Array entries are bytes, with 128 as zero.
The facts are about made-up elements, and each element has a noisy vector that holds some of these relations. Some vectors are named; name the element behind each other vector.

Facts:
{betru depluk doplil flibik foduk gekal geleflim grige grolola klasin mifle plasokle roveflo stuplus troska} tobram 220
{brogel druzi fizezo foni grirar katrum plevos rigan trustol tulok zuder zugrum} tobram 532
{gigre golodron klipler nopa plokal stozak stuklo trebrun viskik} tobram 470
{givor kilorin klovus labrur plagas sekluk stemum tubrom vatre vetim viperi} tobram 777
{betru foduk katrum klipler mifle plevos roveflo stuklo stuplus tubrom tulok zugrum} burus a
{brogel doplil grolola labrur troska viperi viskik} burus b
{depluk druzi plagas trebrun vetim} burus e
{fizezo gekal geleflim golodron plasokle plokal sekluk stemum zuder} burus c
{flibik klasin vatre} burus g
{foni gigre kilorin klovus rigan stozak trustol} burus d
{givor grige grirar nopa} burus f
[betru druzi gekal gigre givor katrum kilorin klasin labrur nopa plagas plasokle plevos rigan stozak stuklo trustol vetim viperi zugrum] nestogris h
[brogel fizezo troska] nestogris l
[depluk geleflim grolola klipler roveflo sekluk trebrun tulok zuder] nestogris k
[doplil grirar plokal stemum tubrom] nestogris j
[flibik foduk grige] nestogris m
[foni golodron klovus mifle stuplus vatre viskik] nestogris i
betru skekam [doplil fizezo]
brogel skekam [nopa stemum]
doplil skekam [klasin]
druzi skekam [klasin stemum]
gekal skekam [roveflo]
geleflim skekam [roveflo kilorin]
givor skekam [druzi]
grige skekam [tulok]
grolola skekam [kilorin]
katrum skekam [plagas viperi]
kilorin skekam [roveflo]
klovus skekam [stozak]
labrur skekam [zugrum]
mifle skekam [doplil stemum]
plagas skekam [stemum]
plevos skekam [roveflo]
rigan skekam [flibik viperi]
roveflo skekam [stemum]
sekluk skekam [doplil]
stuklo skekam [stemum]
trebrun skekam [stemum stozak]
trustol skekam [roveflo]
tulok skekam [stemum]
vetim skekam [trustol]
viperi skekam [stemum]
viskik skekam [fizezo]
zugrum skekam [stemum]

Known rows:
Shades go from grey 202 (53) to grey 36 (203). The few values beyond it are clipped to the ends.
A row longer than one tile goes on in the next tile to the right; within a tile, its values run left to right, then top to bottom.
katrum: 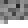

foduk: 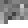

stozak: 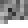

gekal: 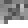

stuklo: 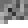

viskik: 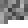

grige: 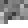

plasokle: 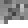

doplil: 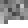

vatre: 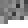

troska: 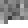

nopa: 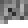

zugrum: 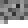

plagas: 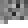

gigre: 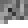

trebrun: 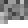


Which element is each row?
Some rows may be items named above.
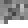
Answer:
plasokle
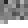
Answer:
tulok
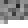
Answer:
rigan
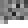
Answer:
labrur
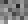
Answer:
grirar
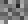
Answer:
fizezo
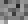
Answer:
rigan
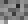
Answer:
katrum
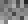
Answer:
sekluk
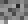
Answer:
druzi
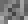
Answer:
golodron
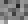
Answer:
rigan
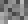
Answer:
klipler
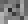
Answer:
plokal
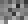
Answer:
givor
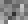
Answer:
flibik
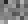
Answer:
tulok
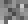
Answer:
betru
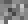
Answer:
klasin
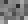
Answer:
foni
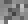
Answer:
plasokle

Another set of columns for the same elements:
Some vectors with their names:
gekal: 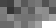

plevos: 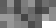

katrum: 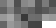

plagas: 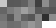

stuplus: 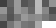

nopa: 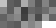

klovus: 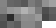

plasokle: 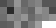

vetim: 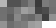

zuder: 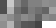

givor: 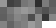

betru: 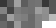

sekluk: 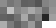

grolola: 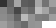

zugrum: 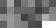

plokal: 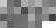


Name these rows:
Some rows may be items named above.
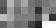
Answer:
brogel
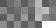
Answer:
doplil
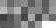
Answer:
viskik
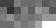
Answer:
gekal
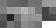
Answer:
klovus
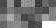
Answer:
druzi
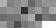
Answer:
klipler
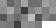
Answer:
trebrun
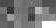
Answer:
klasin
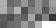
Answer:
golodron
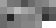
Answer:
vatre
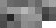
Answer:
klovus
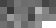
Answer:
klasin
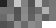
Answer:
grige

